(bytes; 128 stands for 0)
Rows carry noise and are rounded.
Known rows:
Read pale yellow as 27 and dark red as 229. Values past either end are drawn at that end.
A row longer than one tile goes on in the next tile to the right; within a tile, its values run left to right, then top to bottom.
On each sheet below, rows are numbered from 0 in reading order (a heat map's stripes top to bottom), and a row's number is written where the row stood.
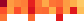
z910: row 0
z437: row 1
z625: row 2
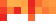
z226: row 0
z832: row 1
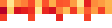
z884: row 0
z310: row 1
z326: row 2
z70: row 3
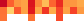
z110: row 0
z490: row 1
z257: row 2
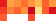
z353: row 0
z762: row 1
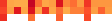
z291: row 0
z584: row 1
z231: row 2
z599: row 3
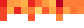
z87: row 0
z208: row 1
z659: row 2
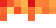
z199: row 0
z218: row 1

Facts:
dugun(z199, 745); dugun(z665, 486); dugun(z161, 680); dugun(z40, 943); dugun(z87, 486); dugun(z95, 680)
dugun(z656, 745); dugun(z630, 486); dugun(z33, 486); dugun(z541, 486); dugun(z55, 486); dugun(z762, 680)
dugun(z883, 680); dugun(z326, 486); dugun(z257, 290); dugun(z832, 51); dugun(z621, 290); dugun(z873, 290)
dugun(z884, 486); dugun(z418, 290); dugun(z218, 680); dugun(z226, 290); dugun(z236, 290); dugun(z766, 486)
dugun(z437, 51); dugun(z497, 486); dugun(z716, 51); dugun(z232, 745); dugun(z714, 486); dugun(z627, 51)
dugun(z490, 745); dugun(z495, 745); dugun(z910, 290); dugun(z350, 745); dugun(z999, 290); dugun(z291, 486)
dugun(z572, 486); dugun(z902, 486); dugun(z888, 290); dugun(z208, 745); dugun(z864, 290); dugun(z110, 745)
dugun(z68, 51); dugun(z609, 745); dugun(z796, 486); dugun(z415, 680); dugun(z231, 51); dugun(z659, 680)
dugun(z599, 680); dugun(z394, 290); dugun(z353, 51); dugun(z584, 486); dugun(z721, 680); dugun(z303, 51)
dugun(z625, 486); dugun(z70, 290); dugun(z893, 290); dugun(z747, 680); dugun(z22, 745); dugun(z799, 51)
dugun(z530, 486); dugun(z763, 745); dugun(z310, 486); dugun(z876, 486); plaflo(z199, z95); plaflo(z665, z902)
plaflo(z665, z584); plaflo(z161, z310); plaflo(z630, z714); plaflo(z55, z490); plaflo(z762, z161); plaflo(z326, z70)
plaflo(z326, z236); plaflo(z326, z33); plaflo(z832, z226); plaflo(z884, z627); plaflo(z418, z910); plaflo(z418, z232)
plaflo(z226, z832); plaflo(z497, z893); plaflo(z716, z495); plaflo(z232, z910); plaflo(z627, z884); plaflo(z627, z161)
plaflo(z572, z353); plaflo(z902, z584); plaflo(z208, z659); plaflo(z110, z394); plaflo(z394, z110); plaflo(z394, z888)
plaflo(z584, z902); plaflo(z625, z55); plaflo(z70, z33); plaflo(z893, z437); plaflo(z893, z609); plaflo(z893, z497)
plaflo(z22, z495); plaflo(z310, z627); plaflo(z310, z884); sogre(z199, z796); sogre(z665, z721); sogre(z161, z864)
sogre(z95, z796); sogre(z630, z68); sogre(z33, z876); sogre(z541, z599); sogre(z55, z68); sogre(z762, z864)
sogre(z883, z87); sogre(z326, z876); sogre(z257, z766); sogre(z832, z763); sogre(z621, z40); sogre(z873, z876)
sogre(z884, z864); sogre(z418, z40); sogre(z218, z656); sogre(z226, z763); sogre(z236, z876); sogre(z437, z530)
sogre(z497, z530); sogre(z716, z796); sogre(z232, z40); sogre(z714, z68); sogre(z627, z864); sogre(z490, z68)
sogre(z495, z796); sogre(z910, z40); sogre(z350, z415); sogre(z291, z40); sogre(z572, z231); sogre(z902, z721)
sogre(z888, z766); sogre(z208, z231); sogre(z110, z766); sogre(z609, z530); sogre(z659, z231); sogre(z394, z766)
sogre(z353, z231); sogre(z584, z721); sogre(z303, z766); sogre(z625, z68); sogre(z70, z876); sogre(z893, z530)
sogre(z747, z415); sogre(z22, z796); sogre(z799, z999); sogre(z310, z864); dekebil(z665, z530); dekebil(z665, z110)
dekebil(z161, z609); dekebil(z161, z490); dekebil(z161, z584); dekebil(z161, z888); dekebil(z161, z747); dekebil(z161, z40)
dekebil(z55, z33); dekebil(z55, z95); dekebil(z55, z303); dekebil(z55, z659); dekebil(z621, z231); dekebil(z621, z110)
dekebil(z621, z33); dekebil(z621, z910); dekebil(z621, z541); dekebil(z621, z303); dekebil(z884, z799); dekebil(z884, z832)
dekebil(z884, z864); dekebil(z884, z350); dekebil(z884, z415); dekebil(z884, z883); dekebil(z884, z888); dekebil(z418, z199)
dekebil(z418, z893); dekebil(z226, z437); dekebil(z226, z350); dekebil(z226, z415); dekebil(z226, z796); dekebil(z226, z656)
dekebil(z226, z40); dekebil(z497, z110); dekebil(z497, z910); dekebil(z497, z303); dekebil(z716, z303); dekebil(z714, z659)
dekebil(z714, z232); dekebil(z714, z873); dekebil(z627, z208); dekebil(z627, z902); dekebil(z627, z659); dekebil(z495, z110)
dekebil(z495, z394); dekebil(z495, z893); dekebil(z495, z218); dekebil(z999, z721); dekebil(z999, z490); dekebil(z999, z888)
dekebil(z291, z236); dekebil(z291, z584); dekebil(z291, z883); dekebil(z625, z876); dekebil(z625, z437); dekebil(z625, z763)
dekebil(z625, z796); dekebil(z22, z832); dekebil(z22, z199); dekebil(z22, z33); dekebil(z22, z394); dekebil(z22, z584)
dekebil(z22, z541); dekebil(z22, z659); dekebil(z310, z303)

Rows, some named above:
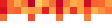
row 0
z437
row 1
z495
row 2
z584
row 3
z303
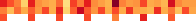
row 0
z893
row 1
z70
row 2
z627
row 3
z70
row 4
z33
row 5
z22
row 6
z232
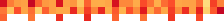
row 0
z232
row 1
z110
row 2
z497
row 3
z226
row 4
z873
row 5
z40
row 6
z999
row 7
z627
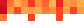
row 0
z888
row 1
z716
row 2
z257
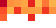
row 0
z902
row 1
z621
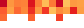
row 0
z95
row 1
z609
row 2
z714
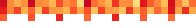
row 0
z236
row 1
z530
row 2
z418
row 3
z541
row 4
z665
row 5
z394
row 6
z490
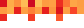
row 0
z55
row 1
z714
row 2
z864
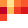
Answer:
z161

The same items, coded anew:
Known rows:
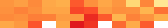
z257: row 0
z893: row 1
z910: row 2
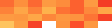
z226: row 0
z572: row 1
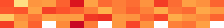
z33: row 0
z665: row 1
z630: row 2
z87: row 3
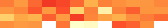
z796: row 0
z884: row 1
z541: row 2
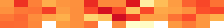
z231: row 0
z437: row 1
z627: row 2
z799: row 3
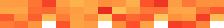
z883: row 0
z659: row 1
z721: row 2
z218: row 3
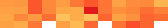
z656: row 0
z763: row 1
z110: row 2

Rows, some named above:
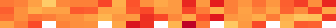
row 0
z621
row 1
z40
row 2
z893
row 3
z326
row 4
z226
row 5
z625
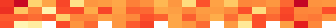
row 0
z310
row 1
z33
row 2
z394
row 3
z888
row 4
z873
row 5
z716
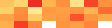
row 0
z236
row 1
z490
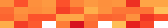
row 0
z22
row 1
z497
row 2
z418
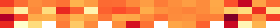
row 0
z161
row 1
z714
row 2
z497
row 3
z257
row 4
z762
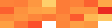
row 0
z621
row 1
z353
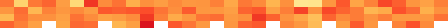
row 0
z584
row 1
z609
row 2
z70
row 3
z541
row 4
z394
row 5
z902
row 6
z291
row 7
z55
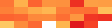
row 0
z999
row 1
z418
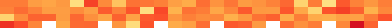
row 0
z530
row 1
z609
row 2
z232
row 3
z864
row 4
z541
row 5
z495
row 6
z497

